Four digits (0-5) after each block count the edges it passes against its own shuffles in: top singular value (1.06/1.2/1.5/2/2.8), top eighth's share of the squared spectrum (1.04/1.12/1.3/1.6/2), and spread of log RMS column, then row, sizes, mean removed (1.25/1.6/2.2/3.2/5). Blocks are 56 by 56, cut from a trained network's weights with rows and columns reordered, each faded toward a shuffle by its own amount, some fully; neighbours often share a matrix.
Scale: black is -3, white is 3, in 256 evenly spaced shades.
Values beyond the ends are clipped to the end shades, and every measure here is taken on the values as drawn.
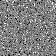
0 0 0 0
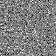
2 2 0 0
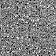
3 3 1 2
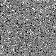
0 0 0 0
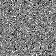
0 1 0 0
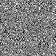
3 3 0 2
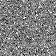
0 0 0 0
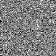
3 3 1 2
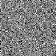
3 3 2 1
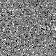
1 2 0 1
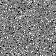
0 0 0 0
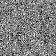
2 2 0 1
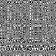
4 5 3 3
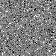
0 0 0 0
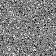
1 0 0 0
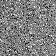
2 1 0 0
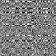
4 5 1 3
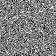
1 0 0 0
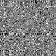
3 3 0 2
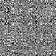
3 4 2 3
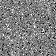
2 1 0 0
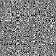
3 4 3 2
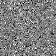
2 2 1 1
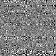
3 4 2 3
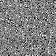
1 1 0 0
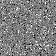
2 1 0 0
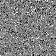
1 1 0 0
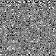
3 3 2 2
